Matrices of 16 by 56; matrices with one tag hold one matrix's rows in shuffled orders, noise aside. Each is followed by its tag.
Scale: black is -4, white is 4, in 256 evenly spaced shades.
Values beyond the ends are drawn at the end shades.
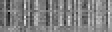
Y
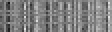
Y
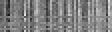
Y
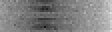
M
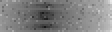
M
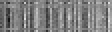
Y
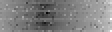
M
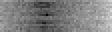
M
